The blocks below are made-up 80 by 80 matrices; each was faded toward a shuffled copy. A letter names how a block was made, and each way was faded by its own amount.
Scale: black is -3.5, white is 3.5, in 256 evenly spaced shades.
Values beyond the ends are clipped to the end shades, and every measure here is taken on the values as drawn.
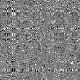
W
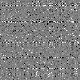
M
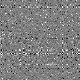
M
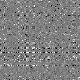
M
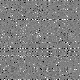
M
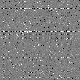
M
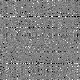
M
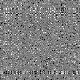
W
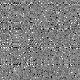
W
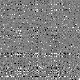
M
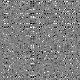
M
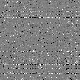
M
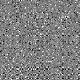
W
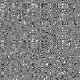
W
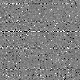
M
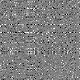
M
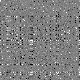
M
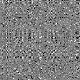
W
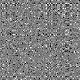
W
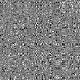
W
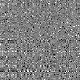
W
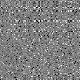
W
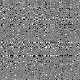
M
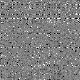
M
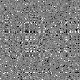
W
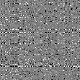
M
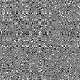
W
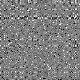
W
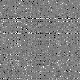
M
